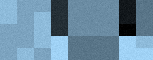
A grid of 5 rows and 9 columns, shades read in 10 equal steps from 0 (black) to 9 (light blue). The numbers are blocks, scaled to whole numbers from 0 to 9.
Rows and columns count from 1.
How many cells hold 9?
5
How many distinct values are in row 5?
4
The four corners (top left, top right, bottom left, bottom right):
8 5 7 9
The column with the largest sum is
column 3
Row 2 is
8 7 8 2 6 6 6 1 5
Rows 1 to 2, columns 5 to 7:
6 6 6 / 6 6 6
